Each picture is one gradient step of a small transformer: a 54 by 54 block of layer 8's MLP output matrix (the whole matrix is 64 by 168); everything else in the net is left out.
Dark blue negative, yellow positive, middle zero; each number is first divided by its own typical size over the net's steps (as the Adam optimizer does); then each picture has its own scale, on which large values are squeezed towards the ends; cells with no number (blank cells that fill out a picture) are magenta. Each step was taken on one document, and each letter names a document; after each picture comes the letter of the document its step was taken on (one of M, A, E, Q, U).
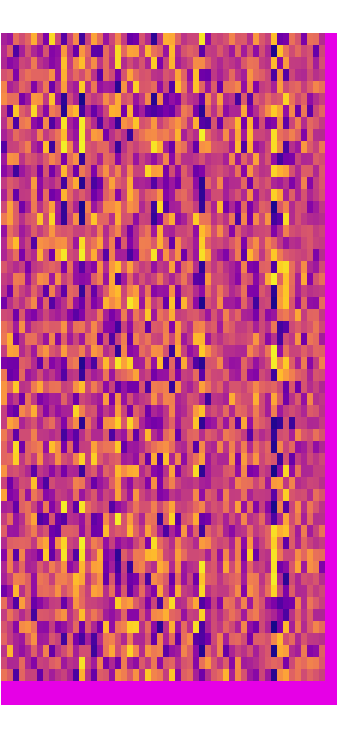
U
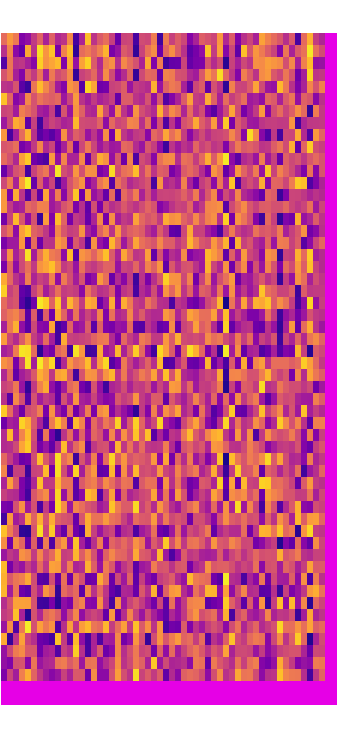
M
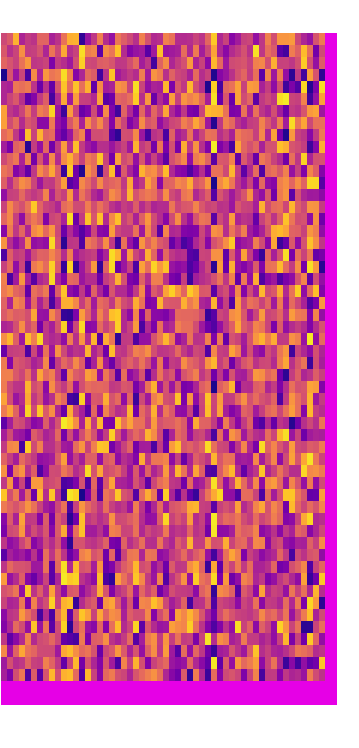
M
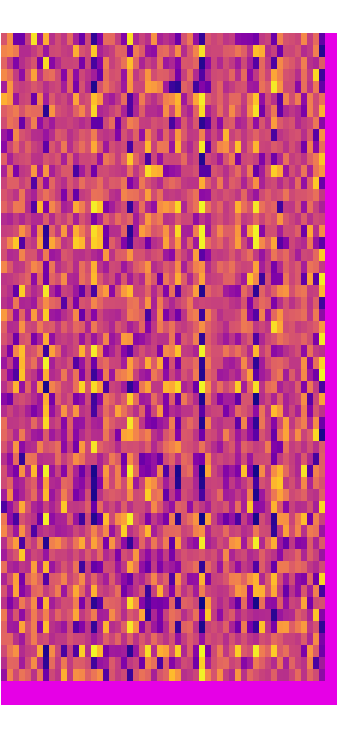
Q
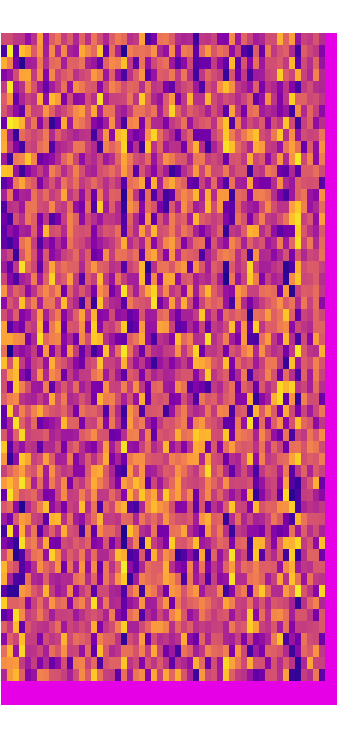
U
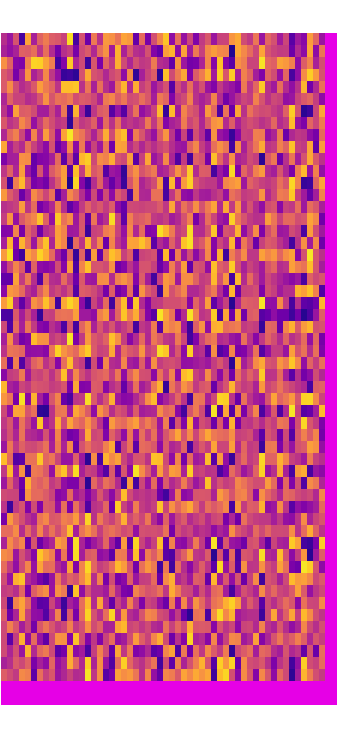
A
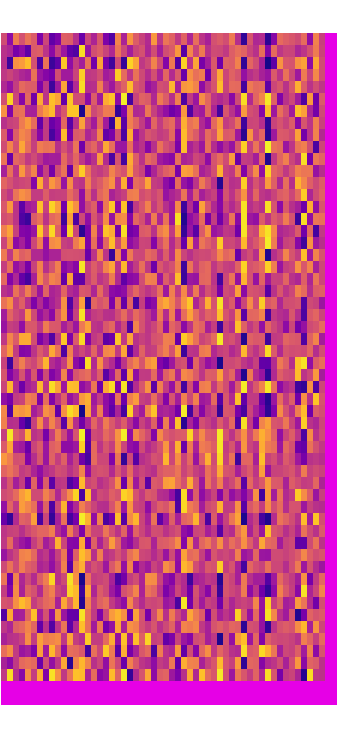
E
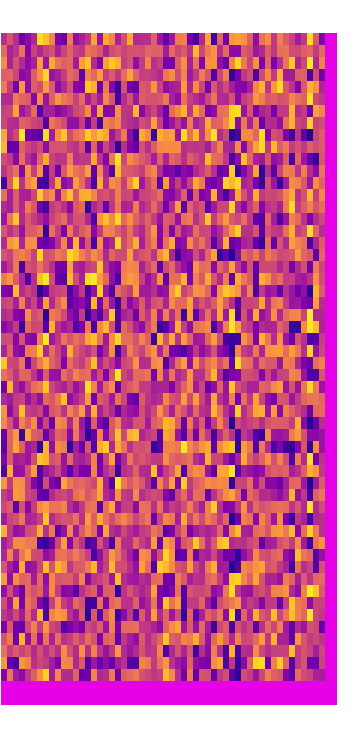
A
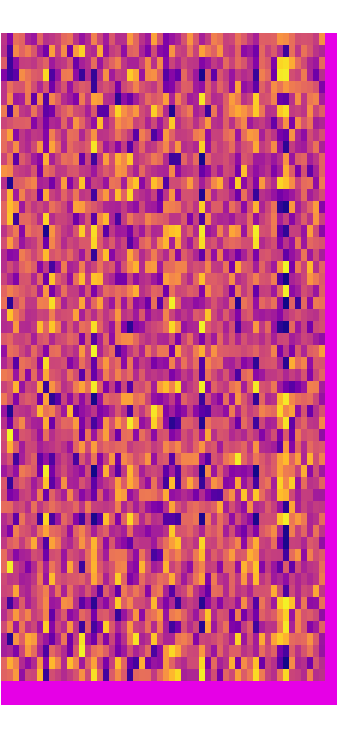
Q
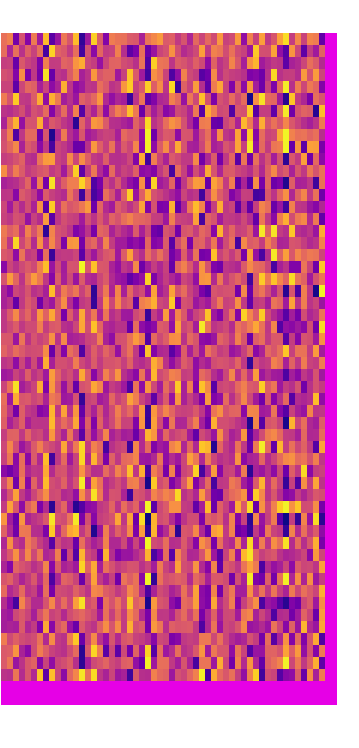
Q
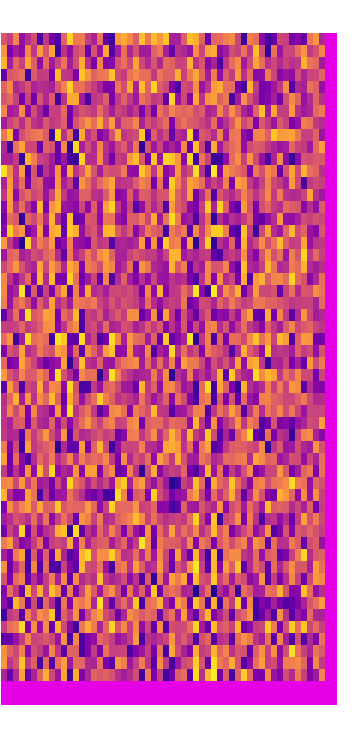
E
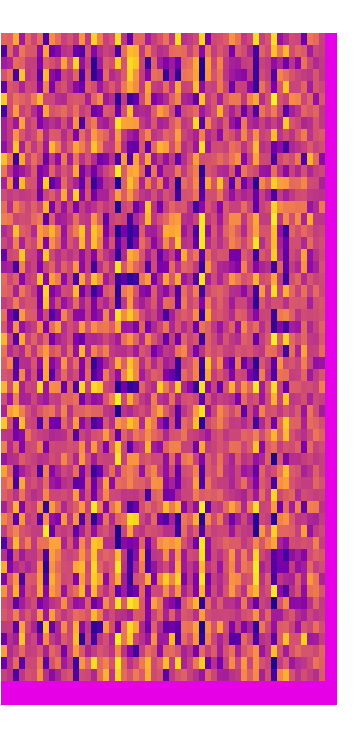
U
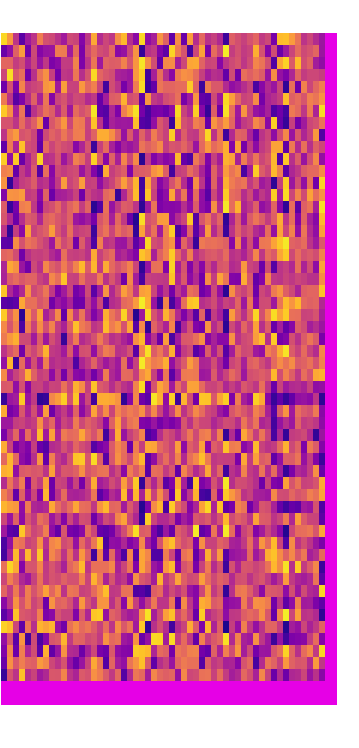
U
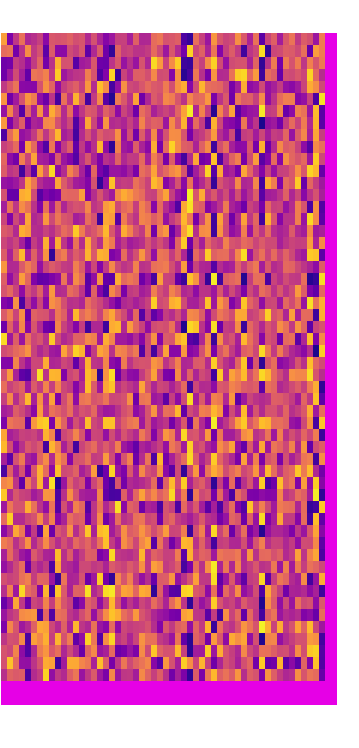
M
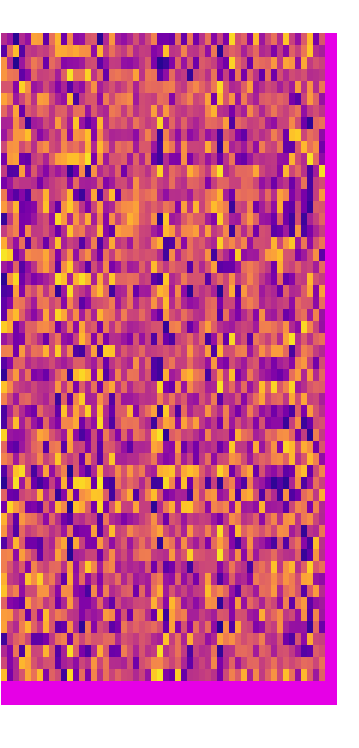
A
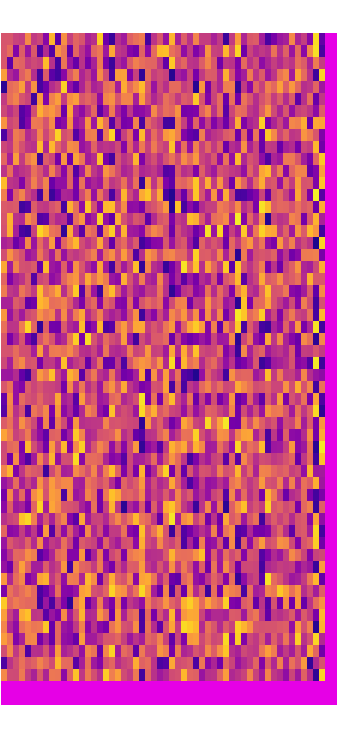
E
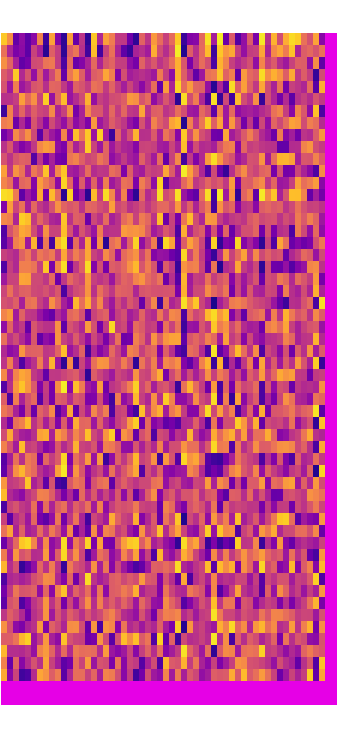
M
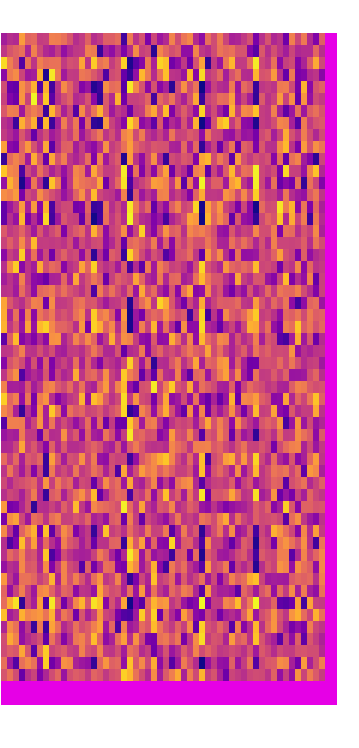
Q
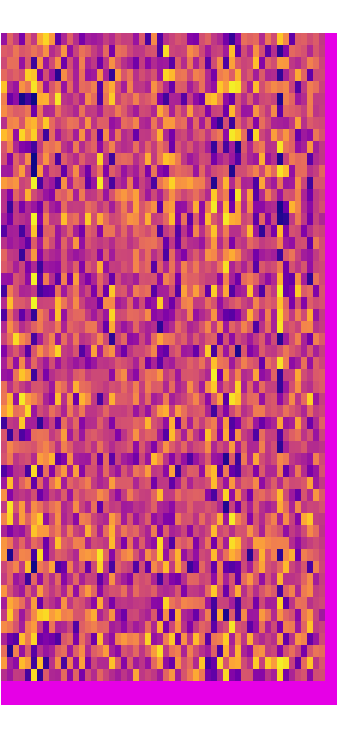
A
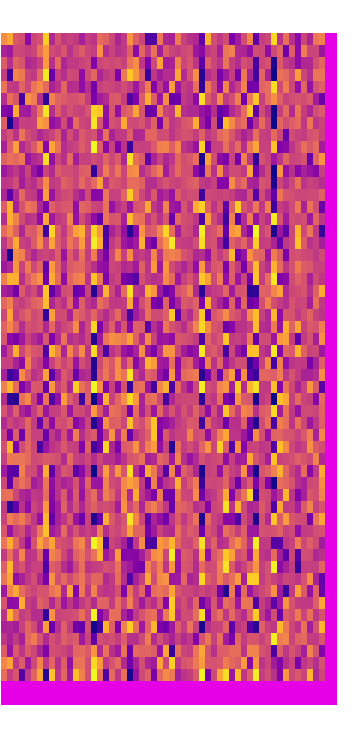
Q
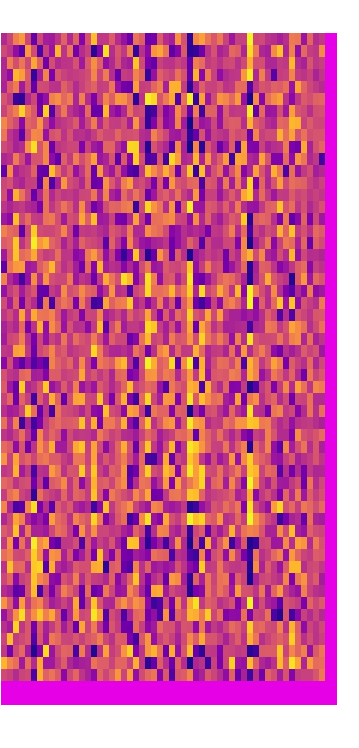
U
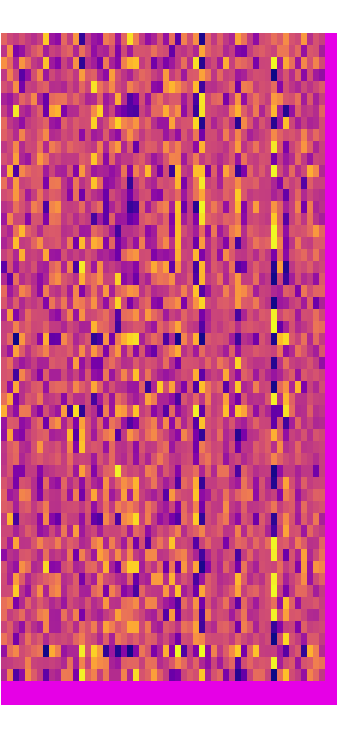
Q
